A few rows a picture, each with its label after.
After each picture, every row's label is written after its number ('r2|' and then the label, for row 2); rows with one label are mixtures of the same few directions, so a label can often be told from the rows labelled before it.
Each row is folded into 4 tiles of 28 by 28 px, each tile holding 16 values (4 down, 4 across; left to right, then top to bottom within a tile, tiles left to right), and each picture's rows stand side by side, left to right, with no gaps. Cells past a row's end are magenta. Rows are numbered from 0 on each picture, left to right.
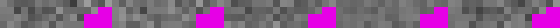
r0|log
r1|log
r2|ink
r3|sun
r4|log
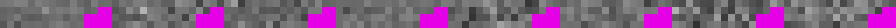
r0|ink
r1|log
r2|log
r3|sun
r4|ink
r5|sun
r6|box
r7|ink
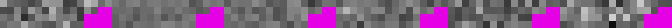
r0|sun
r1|ink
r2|sun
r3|sun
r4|log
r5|ink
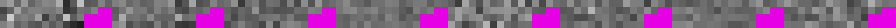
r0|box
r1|box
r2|log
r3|sun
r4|log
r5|log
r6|ink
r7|sun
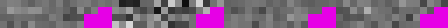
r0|sun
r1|ink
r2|sun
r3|log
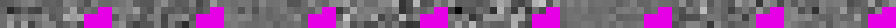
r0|sun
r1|box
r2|log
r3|box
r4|sun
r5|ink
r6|log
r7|log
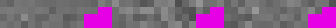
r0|sun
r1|sun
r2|log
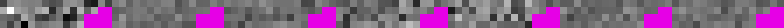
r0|sun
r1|box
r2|ink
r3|box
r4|box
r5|box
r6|sun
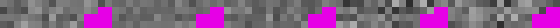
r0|box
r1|box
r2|box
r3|ink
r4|ink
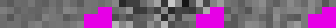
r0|box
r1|ink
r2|box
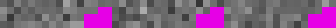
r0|box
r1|log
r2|box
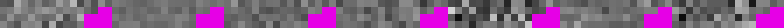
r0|log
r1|sun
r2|log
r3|sun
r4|box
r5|ink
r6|box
